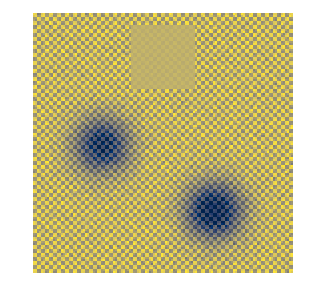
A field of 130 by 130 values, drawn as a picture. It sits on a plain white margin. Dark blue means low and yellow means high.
In the top middle lies a patch that is calmer than the rest. There are two dips. Overall the values sit about 70% of the way up the scale. The top middle is the smoothest part.
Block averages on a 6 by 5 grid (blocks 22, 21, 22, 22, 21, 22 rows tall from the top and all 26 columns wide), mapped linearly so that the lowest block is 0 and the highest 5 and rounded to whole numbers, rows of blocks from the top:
55555
55555
43555
42545
55404
55545
